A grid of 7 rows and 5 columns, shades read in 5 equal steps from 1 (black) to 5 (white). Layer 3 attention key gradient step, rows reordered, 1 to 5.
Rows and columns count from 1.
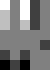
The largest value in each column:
5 3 5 3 3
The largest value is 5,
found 3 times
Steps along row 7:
up down up same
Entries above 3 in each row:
2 2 2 0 0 0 0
